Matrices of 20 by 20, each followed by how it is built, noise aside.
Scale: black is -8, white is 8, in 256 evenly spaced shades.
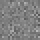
low rank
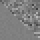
upper triangular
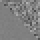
upper triangular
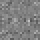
low rank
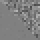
upper triangular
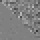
upper triangular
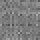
low rank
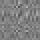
low rank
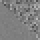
upper triangular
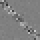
banded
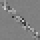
banded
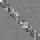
banded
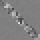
banded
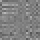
low rank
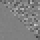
upper triangular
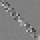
banded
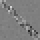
banded
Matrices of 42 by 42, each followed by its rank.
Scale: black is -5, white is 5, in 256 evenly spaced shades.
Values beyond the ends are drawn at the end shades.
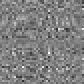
five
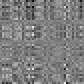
three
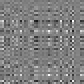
two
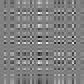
one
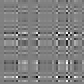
one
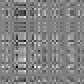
two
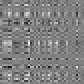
two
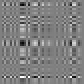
one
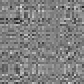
five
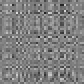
three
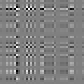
one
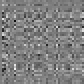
three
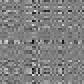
three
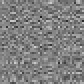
five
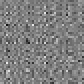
five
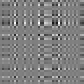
one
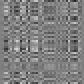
two
